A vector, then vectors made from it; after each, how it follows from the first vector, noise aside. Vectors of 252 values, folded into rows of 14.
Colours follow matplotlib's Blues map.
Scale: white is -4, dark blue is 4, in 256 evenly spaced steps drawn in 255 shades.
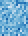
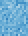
shrunk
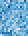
reversed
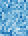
reversed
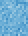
shrunk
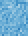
shrunk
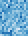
reversed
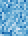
reversed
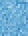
shrunk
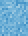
shrunk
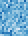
reversed
